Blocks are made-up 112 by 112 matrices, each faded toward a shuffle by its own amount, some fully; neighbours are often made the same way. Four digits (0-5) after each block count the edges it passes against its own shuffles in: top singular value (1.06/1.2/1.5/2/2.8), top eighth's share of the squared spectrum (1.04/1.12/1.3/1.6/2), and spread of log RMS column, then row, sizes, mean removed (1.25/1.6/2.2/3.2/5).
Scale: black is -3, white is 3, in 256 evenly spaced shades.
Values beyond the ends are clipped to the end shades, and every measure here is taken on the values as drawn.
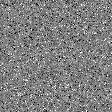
2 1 0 0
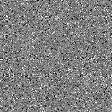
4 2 1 2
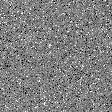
0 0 0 0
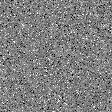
0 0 0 0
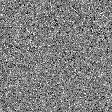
1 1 0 0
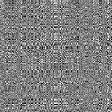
5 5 4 4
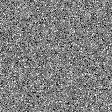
0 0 0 0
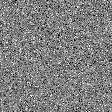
0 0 0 0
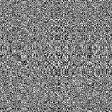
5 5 3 3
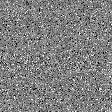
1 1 0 2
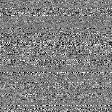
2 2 0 4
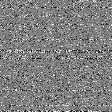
2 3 0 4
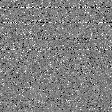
2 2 0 3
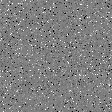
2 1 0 0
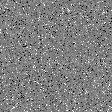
0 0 0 0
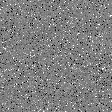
0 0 0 0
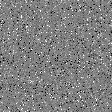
1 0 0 0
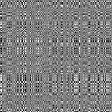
5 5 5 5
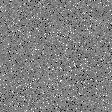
0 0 0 0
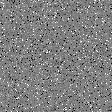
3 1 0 0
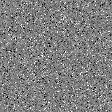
2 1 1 0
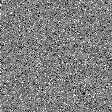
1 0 1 0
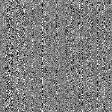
2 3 4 0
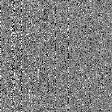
2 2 4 0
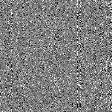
2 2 3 0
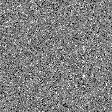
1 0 1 0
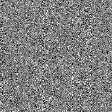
1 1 3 0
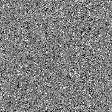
0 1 2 0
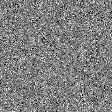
0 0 2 0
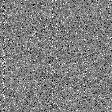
1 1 2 0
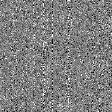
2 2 3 0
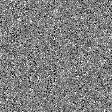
0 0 2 0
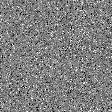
0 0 1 0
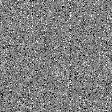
1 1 2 0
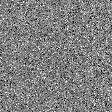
0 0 1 0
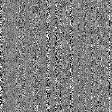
2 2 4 0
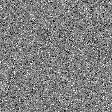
0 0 1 0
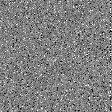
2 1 1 0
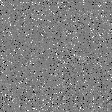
3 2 1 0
